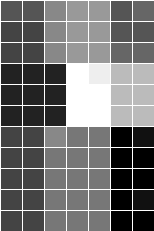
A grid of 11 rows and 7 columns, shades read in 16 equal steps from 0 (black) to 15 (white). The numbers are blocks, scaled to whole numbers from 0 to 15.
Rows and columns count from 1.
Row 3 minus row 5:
2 2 6 -6 -6 -5 -5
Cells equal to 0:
8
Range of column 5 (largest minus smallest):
8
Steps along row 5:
same same up same down same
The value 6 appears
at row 1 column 7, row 3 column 6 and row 3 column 7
